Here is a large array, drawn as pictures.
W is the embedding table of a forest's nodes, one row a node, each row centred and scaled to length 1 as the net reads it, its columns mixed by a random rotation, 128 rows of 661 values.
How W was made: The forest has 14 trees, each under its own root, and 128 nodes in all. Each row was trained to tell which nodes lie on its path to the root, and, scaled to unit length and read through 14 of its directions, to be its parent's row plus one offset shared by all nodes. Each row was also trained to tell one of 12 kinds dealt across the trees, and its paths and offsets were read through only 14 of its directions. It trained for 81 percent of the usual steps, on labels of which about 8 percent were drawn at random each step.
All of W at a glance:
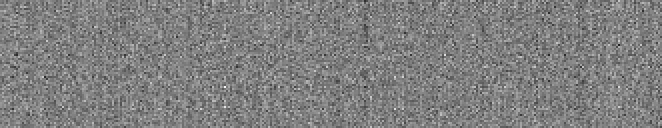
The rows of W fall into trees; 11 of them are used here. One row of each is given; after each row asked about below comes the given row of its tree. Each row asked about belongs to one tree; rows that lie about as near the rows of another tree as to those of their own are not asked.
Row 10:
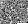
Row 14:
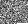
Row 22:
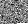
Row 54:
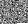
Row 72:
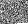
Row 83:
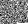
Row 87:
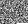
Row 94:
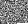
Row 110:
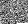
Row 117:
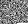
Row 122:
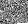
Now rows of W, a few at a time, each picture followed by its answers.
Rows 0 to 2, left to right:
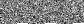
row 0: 10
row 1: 22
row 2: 54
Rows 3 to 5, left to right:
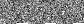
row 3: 54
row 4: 54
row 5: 22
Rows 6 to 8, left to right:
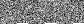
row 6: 10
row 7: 10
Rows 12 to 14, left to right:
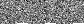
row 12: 22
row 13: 110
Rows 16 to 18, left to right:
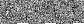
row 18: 10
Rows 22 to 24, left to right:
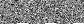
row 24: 22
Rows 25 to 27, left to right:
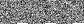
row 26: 10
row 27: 22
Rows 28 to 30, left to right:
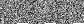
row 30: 14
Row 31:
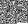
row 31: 87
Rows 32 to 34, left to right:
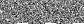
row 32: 122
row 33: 87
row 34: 87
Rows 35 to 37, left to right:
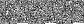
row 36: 10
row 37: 87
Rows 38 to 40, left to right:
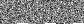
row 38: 87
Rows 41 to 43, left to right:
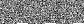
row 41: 87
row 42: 10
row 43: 14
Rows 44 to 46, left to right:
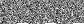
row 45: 122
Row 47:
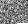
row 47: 22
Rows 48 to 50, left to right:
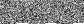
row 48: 10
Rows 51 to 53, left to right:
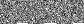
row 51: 10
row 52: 54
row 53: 87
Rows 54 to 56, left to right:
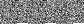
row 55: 54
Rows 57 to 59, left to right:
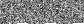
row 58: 122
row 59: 54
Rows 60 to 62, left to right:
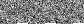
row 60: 122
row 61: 22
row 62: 122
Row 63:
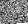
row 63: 54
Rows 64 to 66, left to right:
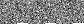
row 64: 87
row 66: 10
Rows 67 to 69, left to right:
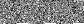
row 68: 22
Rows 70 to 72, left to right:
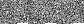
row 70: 117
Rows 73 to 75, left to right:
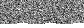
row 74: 10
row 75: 122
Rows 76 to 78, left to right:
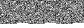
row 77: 87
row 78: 54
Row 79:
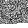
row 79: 54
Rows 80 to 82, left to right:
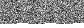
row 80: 110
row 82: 110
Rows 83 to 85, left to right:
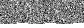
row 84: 10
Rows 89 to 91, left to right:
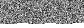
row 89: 54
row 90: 87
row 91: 22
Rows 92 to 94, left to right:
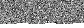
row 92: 122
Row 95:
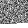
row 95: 22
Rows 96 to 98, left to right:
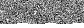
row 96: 122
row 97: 22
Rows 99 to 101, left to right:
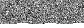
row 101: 54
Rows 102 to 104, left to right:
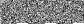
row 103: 10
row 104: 87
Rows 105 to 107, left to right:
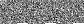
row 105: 54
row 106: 10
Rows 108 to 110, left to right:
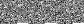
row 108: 122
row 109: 87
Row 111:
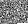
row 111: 117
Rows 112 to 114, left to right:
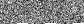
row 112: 22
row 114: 54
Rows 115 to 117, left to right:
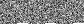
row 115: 22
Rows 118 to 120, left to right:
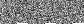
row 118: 87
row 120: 22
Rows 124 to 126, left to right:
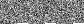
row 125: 87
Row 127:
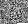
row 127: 54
